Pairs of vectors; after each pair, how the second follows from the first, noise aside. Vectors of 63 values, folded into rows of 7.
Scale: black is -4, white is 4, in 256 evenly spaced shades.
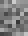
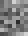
copied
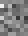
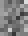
shuffled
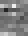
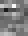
copied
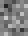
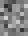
copied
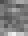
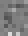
partly zeroed
